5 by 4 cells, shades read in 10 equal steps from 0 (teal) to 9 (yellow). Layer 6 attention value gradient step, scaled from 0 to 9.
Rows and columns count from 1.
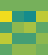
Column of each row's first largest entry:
1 1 3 1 2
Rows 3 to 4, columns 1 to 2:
2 5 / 7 2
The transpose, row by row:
4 9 2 7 3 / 4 1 5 2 5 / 4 0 6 2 5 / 4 7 3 5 4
